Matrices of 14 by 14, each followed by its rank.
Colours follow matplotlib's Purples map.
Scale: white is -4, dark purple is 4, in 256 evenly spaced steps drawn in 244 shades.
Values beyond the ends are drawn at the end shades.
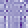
two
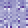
three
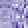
three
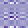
one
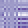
one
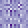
two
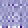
two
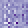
three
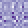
two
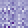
three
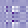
one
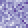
full rank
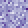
full rank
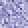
full rank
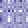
two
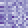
three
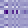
one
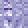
three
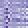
two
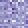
three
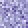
full rank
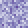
full rank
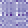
two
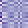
one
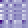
one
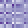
one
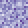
full rank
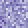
full rank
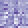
three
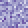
full rank
